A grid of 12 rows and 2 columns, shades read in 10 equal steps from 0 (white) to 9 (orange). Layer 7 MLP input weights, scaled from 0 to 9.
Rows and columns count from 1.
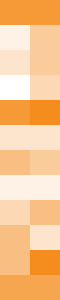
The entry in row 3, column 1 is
2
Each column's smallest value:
0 1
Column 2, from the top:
8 4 4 3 9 2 4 1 5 2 9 7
